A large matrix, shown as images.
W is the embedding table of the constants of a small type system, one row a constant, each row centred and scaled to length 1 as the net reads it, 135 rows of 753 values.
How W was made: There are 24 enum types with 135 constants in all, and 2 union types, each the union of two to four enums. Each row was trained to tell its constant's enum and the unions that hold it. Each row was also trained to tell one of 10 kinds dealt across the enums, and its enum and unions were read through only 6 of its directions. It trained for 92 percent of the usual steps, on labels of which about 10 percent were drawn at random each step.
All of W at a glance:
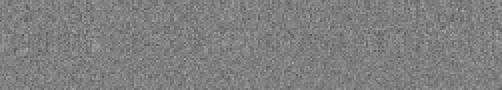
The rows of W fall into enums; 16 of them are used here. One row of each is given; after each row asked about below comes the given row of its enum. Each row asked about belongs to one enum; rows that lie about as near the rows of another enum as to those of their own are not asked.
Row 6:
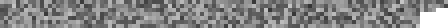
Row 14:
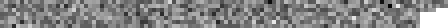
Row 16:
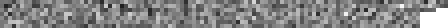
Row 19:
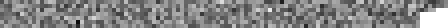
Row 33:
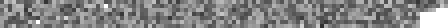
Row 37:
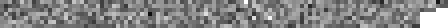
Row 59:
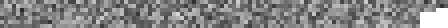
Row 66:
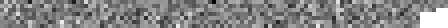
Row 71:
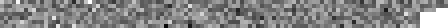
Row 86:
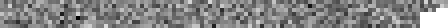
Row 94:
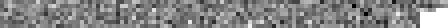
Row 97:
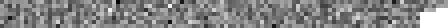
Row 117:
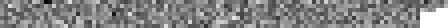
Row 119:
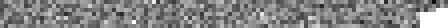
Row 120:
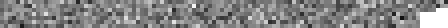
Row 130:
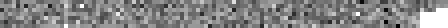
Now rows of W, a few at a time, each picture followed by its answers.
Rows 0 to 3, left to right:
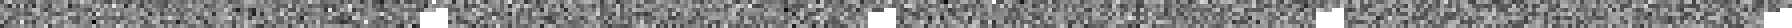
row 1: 120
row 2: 117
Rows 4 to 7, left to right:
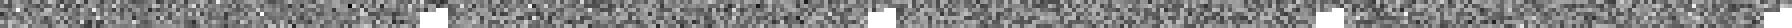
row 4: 14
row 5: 6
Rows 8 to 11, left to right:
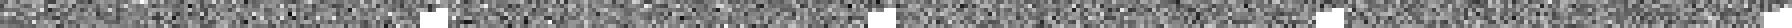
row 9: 94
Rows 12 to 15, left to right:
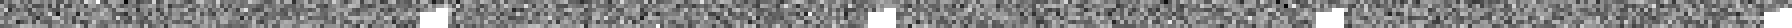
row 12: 117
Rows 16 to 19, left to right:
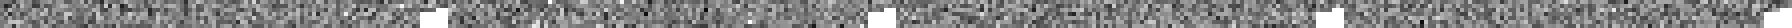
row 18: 119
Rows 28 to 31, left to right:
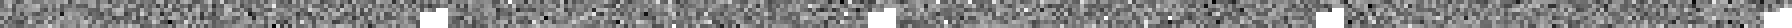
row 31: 130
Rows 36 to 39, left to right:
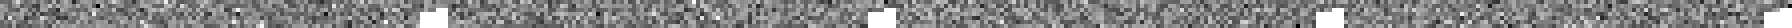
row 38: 71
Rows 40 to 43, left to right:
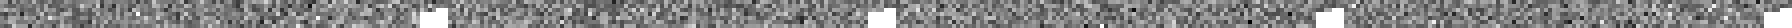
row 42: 71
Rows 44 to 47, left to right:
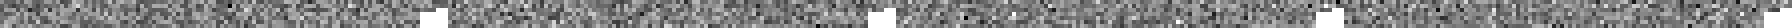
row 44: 16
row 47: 120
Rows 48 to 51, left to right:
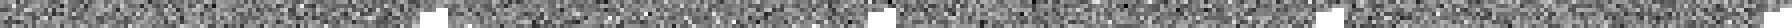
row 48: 33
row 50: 117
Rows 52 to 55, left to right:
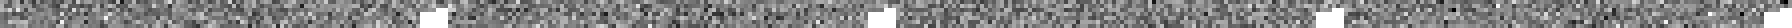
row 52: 14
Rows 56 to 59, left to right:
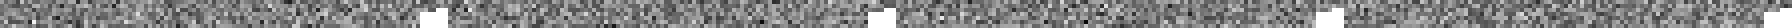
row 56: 120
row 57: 16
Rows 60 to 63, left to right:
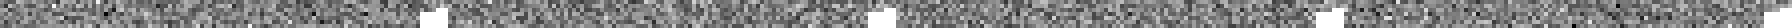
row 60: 130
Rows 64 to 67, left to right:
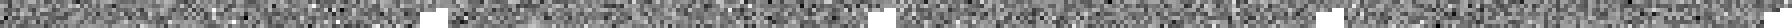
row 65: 33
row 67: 119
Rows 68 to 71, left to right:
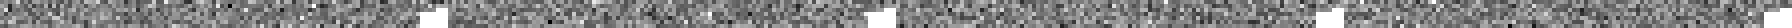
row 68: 117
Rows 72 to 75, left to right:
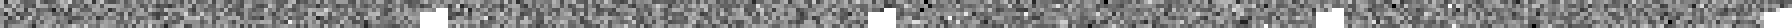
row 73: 16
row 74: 14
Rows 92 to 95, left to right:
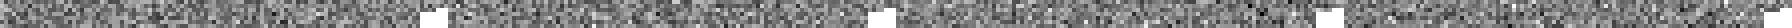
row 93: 14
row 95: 120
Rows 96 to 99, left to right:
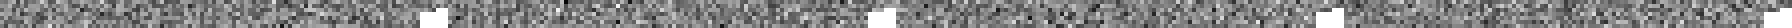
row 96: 119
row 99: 16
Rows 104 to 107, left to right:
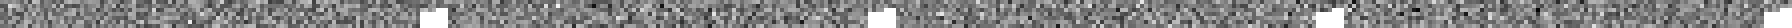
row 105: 6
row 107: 117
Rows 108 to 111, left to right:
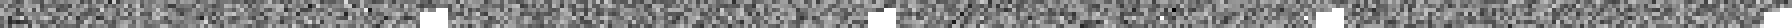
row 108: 94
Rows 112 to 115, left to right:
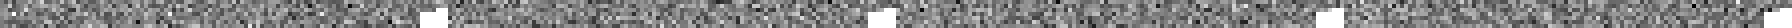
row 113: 71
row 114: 19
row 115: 71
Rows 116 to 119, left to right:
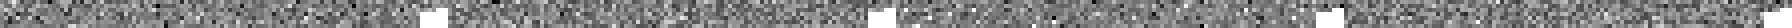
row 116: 33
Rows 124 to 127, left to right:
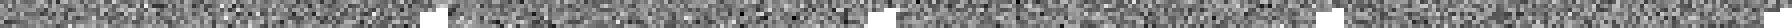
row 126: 14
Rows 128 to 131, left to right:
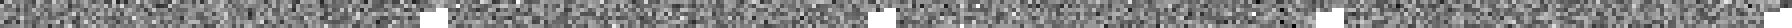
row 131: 16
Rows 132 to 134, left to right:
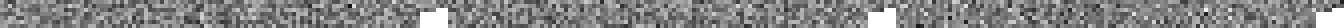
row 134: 120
